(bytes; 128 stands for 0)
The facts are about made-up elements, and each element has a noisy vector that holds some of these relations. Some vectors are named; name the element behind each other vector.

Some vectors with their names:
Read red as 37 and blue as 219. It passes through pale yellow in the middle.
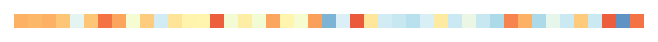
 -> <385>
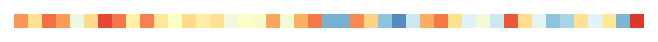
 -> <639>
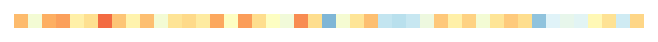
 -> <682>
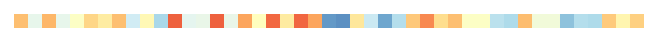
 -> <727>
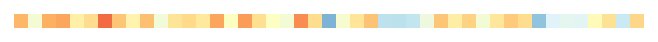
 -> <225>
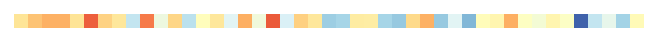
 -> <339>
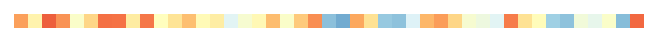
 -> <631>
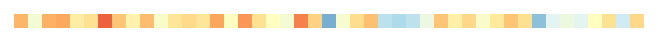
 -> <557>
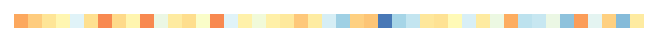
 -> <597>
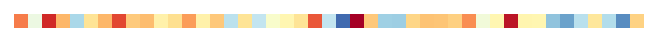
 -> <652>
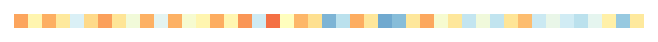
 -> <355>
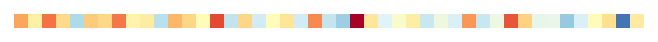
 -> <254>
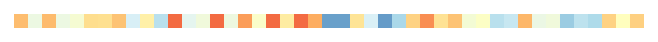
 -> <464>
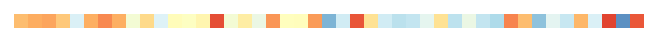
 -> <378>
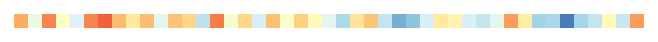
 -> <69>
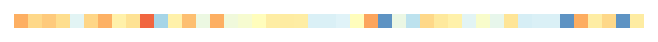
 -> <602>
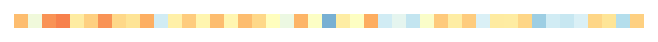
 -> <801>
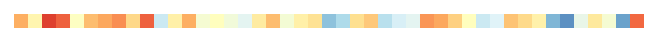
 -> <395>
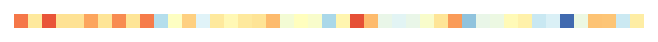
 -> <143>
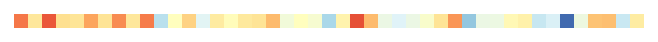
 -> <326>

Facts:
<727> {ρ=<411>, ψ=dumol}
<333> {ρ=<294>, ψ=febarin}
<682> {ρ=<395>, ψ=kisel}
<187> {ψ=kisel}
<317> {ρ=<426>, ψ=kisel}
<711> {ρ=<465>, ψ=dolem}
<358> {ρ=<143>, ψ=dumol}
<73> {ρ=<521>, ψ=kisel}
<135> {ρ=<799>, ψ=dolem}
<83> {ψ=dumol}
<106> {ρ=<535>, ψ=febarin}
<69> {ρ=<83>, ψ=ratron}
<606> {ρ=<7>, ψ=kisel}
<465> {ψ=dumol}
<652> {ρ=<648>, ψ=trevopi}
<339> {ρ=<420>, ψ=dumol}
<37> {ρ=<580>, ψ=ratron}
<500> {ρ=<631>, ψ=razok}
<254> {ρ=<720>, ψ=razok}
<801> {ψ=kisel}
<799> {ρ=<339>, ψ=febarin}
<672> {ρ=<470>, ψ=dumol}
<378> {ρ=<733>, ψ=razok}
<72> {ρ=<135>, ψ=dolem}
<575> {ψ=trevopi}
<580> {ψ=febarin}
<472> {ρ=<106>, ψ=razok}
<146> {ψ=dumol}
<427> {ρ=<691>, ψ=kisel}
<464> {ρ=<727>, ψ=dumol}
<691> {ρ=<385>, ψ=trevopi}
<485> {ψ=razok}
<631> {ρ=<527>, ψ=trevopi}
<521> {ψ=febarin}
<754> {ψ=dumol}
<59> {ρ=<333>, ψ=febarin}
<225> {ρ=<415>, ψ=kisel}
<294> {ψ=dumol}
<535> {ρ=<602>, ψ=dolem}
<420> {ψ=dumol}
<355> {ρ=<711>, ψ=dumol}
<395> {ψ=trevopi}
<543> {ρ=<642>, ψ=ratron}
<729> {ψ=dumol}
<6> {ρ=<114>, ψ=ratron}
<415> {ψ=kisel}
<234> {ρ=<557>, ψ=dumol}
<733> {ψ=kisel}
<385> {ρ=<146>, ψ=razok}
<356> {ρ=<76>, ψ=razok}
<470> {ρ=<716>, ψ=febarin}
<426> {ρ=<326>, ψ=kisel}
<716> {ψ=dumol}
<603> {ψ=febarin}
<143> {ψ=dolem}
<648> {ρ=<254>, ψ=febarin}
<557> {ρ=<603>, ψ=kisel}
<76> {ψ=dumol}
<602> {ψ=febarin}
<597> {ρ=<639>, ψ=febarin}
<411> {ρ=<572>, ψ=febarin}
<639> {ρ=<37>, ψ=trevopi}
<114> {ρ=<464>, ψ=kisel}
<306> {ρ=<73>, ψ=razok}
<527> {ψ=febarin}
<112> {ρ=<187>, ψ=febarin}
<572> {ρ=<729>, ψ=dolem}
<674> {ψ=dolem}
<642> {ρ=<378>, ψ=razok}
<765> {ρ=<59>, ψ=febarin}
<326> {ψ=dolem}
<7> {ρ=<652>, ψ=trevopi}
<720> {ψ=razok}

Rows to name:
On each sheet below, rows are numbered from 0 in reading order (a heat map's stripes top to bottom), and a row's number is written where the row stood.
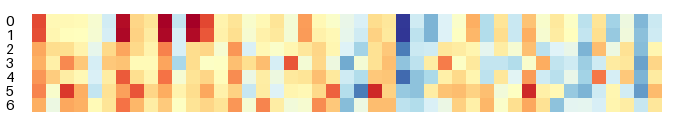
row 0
<333>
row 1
<59>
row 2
<112>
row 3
<146>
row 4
<106>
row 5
<7>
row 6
<606>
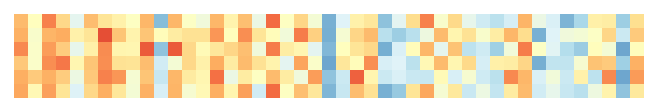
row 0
<729>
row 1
<427>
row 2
<294>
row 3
<733>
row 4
<472>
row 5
<358>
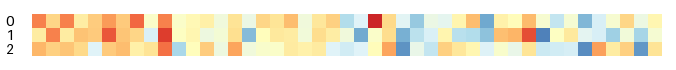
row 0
<72>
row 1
<799>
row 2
<580>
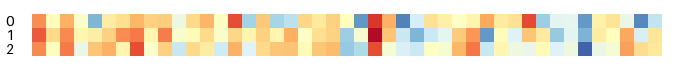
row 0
<648>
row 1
<535>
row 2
<572>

